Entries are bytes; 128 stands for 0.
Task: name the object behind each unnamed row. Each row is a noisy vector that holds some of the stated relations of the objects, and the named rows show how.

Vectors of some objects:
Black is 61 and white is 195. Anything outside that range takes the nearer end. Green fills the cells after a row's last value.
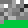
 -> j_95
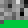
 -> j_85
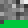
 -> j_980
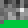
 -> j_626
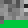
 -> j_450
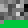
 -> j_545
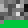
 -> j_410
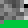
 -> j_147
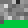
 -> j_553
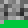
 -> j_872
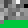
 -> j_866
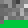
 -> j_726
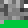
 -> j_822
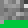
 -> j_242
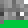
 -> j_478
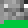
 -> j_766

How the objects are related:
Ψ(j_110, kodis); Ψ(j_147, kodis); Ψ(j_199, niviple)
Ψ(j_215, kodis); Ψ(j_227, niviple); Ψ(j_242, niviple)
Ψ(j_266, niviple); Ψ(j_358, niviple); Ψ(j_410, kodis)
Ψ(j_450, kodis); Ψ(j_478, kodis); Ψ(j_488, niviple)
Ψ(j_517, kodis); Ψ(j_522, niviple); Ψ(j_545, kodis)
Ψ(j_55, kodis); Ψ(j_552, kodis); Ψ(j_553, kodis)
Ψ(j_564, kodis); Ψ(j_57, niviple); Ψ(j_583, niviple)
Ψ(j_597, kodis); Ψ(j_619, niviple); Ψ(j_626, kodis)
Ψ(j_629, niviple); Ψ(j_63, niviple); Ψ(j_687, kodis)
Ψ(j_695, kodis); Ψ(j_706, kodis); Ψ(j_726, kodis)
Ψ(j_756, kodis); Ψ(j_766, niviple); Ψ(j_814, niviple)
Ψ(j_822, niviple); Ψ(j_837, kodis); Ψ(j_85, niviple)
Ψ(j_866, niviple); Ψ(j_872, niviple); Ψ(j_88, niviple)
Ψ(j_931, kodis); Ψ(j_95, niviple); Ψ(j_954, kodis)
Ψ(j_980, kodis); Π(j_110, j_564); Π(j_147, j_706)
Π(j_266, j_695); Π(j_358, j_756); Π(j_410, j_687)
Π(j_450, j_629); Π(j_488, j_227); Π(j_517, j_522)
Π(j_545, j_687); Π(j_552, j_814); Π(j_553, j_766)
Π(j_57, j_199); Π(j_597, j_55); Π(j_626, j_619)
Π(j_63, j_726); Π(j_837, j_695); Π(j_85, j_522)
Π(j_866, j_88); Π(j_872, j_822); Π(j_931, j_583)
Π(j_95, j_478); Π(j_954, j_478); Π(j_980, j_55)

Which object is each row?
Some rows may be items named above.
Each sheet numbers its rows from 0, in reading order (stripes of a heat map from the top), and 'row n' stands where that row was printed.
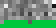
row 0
j_63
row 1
j_954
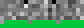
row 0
j_619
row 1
j_522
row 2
j_706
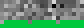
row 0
j_629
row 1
j_147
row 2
j_110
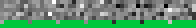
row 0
j_629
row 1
j_478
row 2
j_695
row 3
j_88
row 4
j_517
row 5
j_517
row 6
j_266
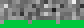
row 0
j_63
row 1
j_687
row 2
j_358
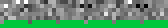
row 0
j_95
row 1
j_55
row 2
j_450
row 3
j_564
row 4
j_866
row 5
j_756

